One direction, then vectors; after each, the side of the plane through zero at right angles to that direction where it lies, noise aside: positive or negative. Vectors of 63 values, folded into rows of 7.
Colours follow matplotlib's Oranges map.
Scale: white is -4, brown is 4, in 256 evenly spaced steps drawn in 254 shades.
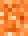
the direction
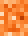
positive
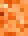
negative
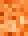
negative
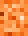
negative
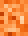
negative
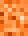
negative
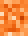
positive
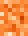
positive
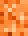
negative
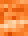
negative
